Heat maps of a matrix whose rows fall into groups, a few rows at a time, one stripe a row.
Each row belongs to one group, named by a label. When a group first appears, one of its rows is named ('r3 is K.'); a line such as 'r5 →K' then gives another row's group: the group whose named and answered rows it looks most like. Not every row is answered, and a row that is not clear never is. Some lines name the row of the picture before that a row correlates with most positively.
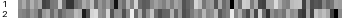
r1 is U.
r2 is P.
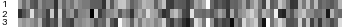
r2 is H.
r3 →U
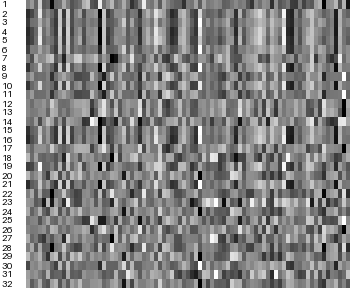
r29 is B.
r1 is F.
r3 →H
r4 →H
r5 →H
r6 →H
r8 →H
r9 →F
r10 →H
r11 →F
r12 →P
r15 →H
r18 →U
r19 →H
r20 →B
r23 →U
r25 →F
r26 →P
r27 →U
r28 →F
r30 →H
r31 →U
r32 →B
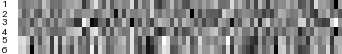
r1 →P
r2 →B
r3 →F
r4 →P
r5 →B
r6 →B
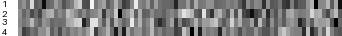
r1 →F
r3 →P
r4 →B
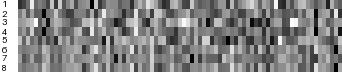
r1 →H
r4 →F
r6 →P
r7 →B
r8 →P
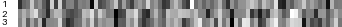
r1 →H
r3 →U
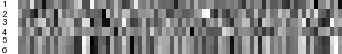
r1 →F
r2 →U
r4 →B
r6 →F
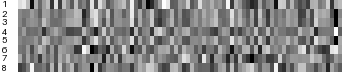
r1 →B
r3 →P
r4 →F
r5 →P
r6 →F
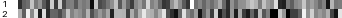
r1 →H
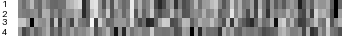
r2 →P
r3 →B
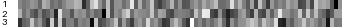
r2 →U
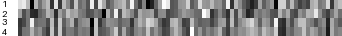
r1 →B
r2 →U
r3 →H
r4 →H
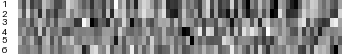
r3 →F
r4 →U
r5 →B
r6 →P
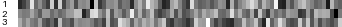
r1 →H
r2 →P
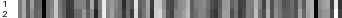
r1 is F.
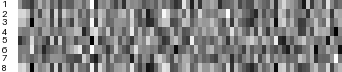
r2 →B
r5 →H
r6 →F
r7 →F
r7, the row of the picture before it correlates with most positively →2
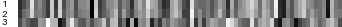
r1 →H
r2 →H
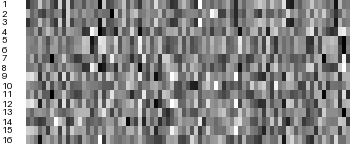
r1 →H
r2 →U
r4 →F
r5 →P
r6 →P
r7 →F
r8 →F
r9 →B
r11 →F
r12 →B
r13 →P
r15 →B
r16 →B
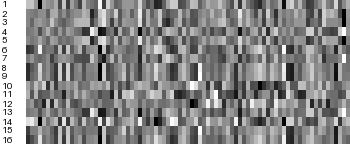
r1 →B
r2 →P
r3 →P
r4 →F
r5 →P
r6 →H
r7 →F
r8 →H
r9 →H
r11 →U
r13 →F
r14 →B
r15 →H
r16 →H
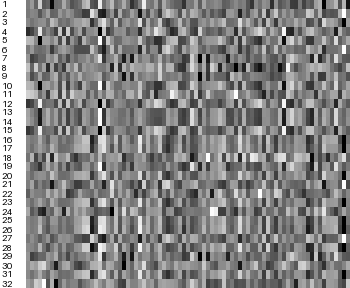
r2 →F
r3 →P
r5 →B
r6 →F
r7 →B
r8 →U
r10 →B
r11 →B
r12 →H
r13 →B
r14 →B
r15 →H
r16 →P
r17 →P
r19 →B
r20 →P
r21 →F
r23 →P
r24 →U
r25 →P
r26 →P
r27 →F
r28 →P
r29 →B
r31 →P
